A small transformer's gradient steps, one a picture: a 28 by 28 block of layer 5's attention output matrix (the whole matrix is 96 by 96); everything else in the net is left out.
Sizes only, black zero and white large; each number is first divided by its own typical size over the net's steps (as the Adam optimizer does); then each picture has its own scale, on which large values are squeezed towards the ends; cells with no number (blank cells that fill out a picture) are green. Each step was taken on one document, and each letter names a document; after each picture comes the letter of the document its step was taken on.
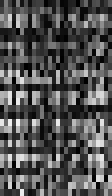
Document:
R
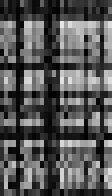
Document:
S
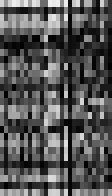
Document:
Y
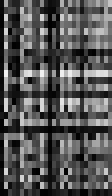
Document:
S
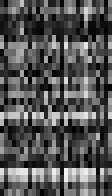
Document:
Y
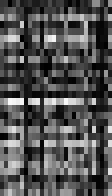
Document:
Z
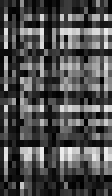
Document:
S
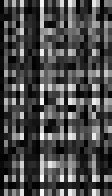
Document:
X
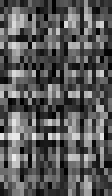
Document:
R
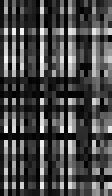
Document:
X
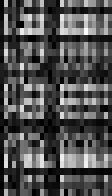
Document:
X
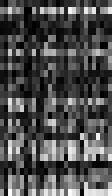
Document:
Z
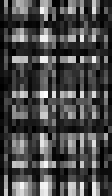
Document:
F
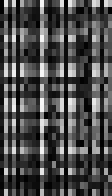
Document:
X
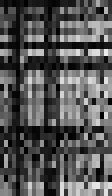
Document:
S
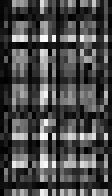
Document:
F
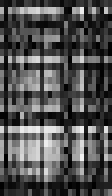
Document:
Y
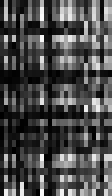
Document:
X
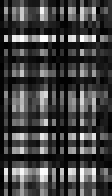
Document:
F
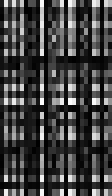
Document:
X
